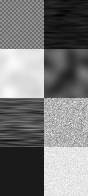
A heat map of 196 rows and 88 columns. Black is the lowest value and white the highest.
It is made of 4 by 2 panels. Panel 1,1: middling, checkered. Panel 1,2: very low, streaked across, faint in contrast. Panel 2,1: very high, smooth, faint in contrast. Panel 2,2: low, smooth. Panel 3,1: low, streaked across. Panel 3,2: high, fine-grained. Panel 4,1: very low, flat. Panel 4,2: very high, fine-grained, faint in contrast.
